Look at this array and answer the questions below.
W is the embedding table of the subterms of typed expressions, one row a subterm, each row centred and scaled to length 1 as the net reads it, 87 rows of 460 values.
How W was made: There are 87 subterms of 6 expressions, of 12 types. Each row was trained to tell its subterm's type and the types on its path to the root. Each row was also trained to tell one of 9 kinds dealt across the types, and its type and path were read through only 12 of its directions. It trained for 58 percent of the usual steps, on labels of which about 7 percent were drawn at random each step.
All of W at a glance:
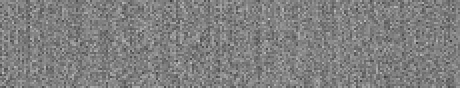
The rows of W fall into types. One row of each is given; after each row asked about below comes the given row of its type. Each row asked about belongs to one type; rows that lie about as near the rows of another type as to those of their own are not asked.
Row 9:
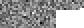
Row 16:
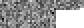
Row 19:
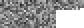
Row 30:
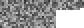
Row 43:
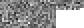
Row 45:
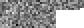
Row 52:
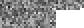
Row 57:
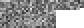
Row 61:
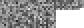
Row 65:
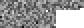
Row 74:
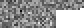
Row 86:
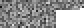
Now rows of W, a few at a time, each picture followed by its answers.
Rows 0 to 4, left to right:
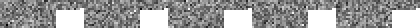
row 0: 16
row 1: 19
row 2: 45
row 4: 45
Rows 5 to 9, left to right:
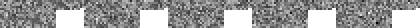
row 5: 43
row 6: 30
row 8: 9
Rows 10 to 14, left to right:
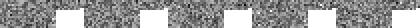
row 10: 9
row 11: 19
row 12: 30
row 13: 65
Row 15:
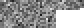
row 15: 45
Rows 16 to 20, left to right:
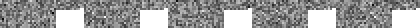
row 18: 86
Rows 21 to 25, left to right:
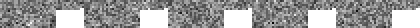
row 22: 45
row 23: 30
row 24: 74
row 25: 43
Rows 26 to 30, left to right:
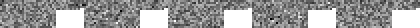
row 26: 45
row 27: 30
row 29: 86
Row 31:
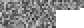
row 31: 9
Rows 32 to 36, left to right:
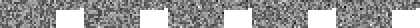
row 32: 16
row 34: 52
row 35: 16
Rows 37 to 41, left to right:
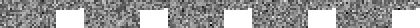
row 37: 16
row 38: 45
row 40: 16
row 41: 43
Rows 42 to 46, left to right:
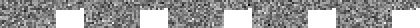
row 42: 19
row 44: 19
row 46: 86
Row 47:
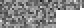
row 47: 52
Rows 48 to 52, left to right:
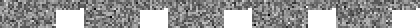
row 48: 65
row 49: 9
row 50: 30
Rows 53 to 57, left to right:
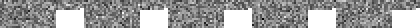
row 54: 16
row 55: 86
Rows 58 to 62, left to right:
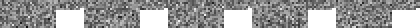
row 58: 65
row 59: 19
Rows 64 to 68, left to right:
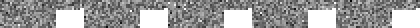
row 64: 52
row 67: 74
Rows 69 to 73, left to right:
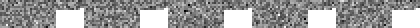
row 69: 9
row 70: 86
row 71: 61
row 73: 9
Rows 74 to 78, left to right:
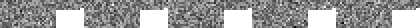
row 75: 43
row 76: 43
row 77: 43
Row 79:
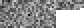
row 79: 74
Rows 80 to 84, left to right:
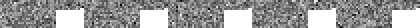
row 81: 43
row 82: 86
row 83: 19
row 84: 16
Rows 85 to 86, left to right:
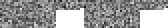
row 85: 65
